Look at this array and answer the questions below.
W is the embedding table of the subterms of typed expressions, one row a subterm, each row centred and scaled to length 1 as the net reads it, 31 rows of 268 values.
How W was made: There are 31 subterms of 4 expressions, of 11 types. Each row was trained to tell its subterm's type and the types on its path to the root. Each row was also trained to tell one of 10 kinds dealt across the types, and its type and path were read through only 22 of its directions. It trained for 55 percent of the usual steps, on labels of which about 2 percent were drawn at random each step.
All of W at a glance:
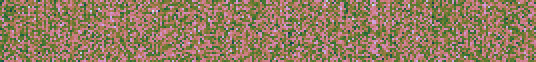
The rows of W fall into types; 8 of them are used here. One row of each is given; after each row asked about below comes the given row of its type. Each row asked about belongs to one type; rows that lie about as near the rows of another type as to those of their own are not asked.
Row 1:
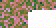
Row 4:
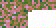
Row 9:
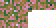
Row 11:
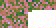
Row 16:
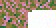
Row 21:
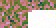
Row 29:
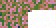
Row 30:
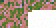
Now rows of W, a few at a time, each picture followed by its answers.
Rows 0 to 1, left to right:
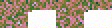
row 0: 11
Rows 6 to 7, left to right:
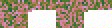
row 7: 9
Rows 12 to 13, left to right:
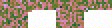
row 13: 9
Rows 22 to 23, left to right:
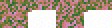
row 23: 11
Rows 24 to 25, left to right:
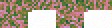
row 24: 4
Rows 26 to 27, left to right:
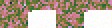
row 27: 1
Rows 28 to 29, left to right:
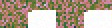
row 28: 16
